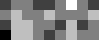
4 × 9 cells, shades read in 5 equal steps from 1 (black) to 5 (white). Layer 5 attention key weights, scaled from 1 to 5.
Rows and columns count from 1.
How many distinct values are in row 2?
2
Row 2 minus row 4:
2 0 -1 0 2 0 -1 0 1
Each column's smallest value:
1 3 3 2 2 2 3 2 2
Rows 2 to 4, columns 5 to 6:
4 3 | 3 2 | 2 3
